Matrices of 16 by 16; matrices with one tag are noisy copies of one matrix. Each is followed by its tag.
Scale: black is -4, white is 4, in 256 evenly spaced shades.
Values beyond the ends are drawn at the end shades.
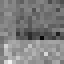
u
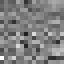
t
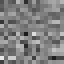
t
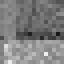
u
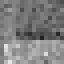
u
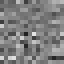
t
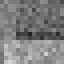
u
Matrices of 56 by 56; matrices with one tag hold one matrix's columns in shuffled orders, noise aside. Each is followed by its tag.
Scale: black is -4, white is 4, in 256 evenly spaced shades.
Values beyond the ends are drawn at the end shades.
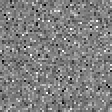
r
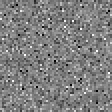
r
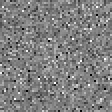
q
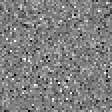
q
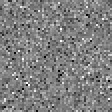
q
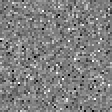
q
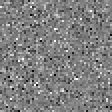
q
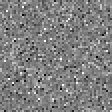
q
